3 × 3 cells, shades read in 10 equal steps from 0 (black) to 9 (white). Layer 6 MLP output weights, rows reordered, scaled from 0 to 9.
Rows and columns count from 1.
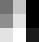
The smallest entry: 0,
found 2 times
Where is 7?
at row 1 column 2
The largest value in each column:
8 9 1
